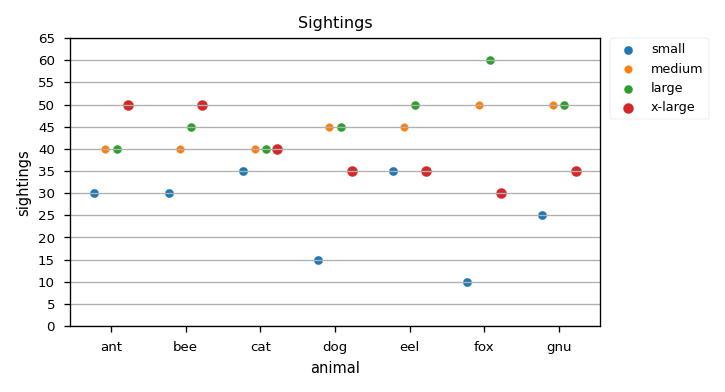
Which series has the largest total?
large
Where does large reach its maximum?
fox
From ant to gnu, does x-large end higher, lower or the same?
lower
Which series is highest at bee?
x-large
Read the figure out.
Title: Sightings
x-axis: animal, ticks ant bee cat dog eel fox gnu
y-axis: sightings, ticks 0 5 10 15 20 25 30 35 40 45 50 55 60 65
Legend: small, medium, large, x-large
Values:
small: 30 30 35 15 35 10 25
medium: 40 40 40 45 45 50 50
large: 40 45 40 45 50 60 50
x-large: 50 50 40 35 35 30 35
